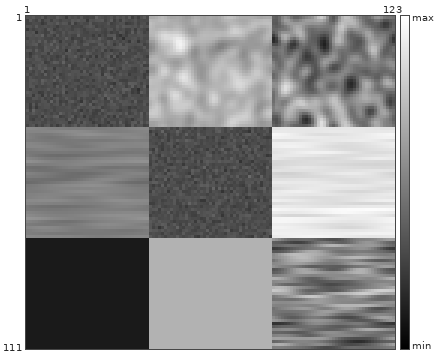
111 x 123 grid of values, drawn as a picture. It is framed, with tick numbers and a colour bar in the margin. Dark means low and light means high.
The table splits into 3 rows of 3 panels. Panel 1,1: low, fine-grained, faint in contrast. Panel 1,2: high, blotchy. Panel 1,3: middling, blotchy, strong in contrast. Panel 2,1: middling, streaked across, faint in contrast. Panel 2,2: low, fine-grained, faint in contrast. Panel 2,3: very high, streaked across, faint in contrast. Panel 3,1: very low, flat. Panel 3,2: high, flat. Panel 3,3: middling, streaked across, strong in contrast.
